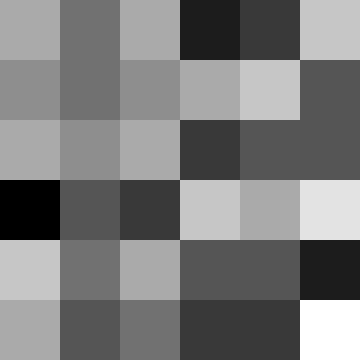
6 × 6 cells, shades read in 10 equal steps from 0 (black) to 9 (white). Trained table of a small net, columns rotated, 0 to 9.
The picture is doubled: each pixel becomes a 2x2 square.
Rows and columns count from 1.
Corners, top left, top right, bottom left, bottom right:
6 7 6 9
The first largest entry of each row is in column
6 5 1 6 1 6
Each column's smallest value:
0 3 2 1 2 1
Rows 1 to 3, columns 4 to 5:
1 2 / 6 7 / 2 3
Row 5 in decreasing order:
7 6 4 3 3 1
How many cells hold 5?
3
